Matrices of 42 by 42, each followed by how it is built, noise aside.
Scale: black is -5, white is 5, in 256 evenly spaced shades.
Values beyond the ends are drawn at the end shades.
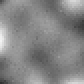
smooth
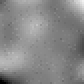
smooth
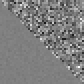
upper triangular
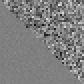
upper triangular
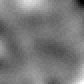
smooth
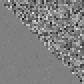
upper triangular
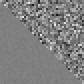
upper triangular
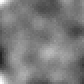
smooth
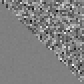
upper triangular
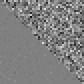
upper triangular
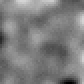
smooth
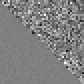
upper triangular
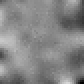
smooth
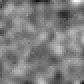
smooth
